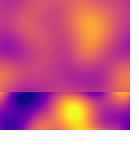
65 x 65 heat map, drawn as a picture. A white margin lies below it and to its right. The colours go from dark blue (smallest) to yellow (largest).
The top part is calmer, up to a seam about 70% of the way down. No lone cell stands out from its neighbours. The bottom middle is the ninth with the highest average. The bottom left is the ninth with the lowest average.
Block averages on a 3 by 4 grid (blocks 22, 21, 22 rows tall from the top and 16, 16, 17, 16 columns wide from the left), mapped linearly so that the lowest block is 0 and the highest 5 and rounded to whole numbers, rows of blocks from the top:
3353 / 3333 / 0352
